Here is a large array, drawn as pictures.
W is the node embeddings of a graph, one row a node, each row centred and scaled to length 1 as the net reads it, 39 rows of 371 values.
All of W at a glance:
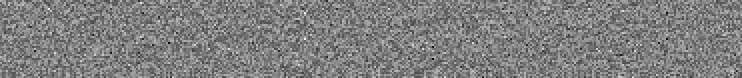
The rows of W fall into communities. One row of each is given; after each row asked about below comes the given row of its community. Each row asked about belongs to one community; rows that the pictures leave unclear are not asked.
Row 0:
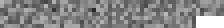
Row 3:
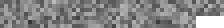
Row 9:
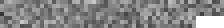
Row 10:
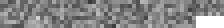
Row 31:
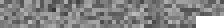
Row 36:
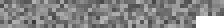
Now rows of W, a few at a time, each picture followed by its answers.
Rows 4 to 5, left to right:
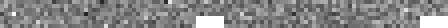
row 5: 9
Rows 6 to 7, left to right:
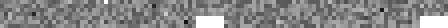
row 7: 0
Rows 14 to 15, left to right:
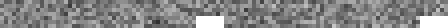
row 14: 31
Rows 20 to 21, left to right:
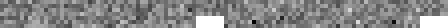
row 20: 10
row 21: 3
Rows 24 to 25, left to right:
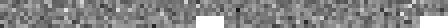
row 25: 0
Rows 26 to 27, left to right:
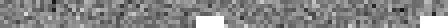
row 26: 31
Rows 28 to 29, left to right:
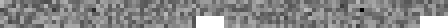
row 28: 0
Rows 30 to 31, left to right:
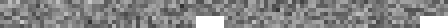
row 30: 9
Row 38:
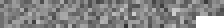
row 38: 36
